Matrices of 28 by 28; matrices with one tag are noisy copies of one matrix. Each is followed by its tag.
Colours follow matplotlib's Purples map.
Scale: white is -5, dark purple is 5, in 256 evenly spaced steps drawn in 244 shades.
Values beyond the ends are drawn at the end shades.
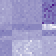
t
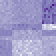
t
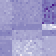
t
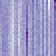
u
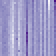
u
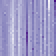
u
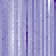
u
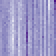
u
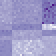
t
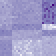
t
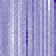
u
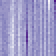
u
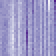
u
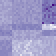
t
